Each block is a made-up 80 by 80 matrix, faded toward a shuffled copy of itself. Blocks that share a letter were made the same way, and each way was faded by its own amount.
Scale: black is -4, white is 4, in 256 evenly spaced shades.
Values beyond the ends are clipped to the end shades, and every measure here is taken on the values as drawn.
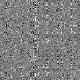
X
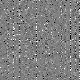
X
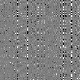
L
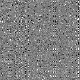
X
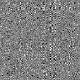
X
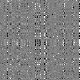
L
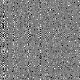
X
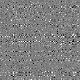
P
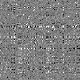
P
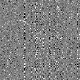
X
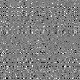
P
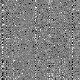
X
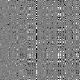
L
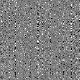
X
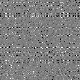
P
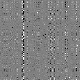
L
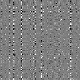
L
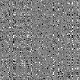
X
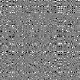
P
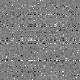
P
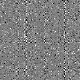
X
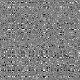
P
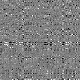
P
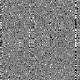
X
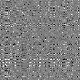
P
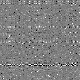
P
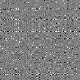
P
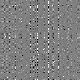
L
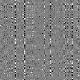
L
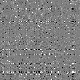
P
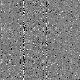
X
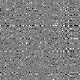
P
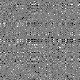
P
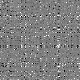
P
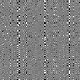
L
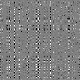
L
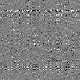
P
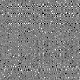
P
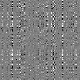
L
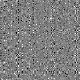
X
